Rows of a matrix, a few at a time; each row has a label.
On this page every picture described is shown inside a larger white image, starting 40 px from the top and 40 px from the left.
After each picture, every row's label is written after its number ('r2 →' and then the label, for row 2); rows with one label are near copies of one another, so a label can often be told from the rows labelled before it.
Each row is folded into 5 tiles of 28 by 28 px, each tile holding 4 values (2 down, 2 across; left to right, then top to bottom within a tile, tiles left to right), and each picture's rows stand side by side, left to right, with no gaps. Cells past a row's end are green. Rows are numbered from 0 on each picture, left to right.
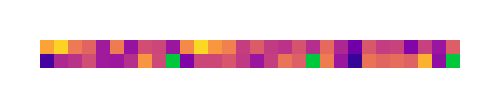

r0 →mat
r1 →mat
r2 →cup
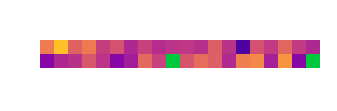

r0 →mat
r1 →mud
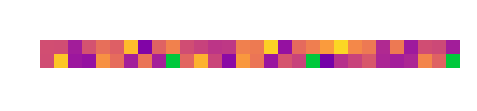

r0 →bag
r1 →bag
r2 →mat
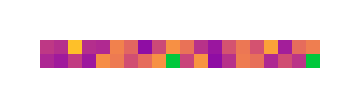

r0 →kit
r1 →bag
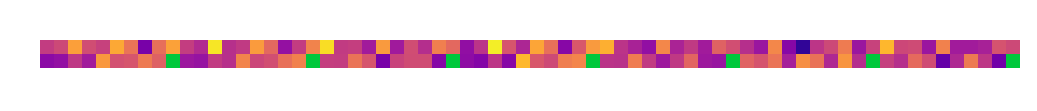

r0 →kit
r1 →kit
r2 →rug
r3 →kit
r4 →rug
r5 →mud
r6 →rug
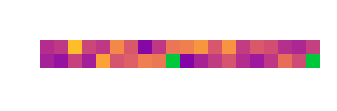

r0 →kit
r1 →mat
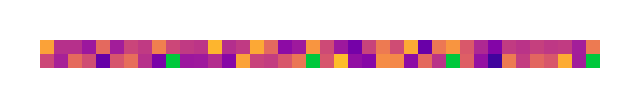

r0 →rug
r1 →kit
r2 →bag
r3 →cup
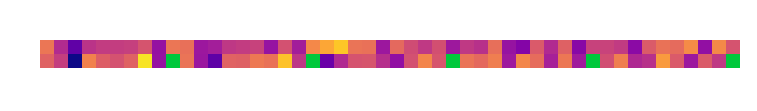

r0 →cup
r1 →cup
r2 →mat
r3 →mud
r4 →bag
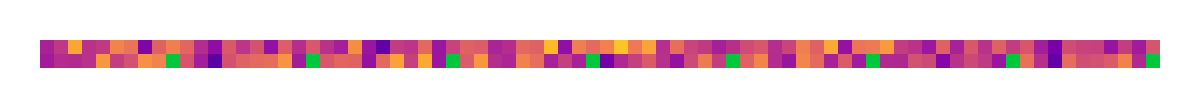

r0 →kit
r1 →cup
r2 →mud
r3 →bag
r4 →mat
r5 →bag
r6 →rug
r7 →cup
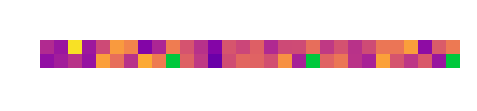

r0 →kit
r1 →cup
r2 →bag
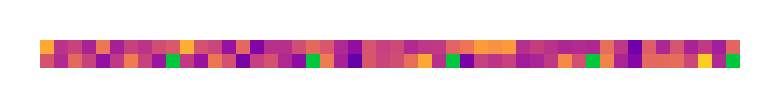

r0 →rug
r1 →rug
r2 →cup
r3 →mat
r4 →cup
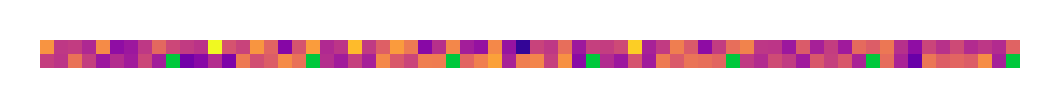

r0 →rug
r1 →kit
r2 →kit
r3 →mud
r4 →kit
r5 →rug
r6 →cup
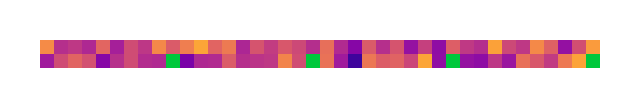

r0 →rug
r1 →mat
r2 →cup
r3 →kit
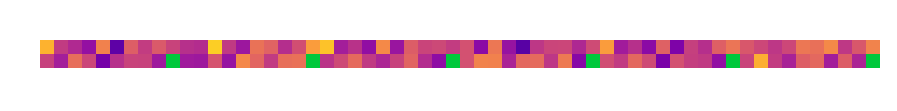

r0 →rug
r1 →kit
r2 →rug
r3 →mud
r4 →rug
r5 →bag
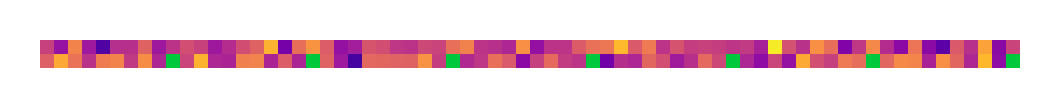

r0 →mud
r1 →bag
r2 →cup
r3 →rug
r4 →mat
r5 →kit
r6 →mud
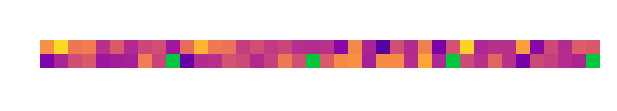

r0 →mat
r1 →mat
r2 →mud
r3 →rug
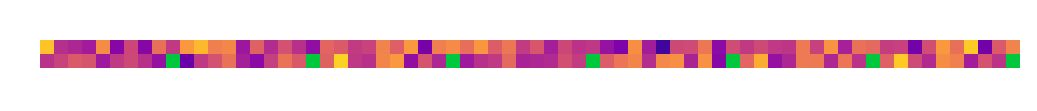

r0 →rug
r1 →mat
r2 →bag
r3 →mat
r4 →mud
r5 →bag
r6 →bag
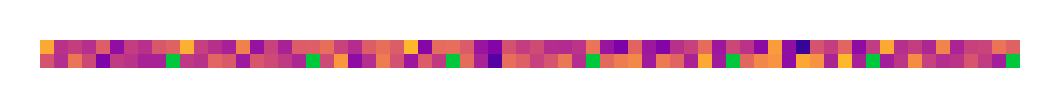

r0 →rug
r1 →rug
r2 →bag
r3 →cup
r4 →mud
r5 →mud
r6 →rug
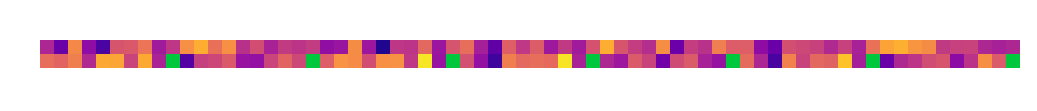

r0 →mud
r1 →mat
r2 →mud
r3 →cup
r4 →rug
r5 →cup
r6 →mat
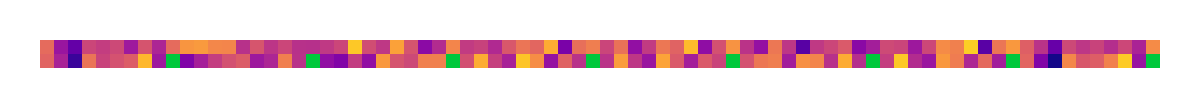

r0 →cup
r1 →mat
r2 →kit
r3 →bag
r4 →bag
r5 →mud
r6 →bag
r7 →cup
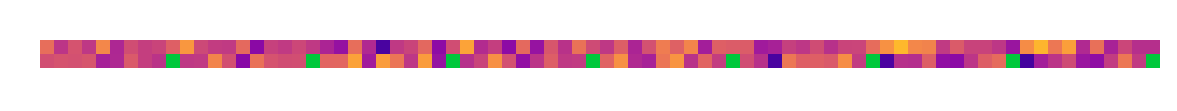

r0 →rug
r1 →rug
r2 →mud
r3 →rug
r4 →bag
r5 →cup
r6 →mat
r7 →mat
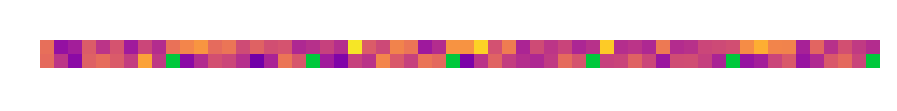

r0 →cup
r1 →mat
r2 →kit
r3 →mat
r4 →rug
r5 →mat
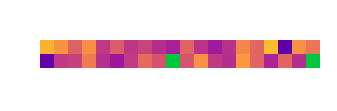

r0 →mat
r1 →bag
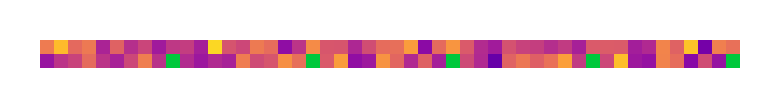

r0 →mat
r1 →kit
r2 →bag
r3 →cup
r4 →bag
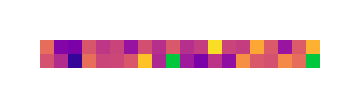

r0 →cup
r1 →kit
